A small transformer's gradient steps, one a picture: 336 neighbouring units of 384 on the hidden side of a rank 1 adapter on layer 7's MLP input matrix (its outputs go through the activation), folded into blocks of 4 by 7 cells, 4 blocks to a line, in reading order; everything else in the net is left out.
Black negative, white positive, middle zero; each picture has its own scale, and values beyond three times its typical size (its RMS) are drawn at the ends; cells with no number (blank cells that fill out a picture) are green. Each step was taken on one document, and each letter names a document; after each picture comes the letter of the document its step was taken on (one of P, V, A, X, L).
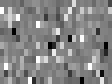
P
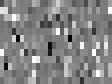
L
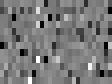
P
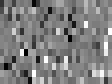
L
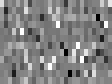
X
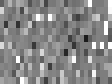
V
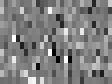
L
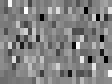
X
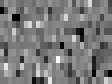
P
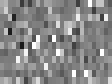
X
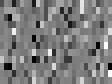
L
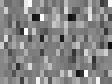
V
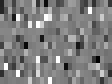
P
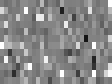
V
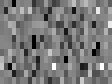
L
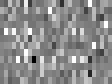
X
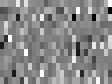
V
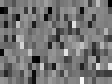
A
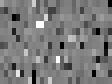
P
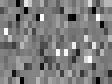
V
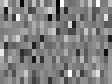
A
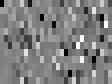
X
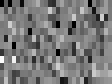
X
